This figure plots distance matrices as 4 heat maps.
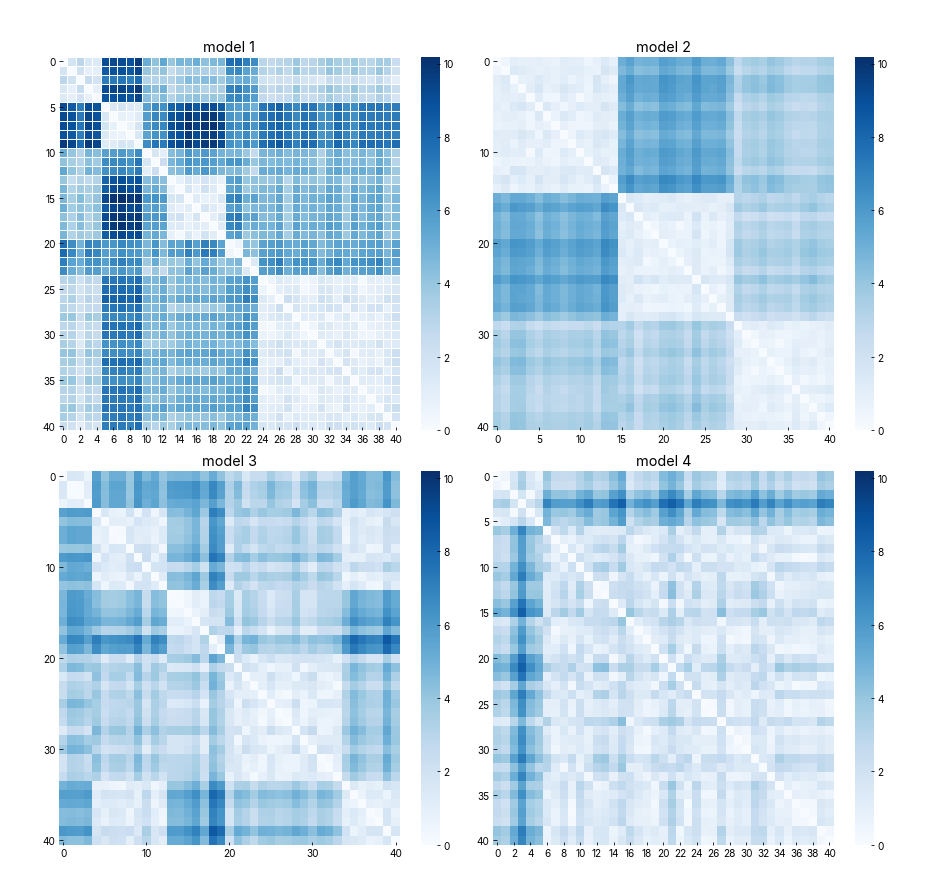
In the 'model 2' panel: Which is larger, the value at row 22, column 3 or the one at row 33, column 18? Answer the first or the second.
the first
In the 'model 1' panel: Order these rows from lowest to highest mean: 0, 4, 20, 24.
24, 4, 0, 20
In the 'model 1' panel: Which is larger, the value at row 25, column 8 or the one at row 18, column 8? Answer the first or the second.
the second
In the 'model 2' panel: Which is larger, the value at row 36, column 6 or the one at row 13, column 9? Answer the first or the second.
the first
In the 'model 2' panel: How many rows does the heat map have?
41
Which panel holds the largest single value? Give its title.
model 1
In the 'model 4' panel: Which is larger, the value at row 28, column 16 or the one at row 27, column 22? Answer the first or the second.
the second
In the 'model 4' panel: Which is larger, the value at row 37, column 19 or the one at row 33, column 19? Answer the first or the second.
the second
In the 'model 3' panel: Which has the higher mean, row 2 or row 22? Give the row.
2
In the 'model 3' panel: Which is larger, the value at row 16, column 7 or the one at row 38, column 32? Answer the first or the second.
the first
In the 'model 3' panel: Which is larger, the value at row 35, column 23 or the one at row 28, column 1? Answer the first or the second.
the first
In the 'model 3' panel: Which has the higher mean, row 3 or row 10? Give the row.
3
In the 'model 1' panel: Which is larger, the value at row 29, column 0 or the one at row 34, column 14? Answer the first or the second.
the second
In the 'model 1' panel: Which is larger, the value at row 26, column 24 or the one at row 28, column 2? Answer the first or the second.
the second
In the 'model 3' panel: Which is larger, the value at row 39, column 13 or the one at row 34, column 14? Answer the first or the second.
the first
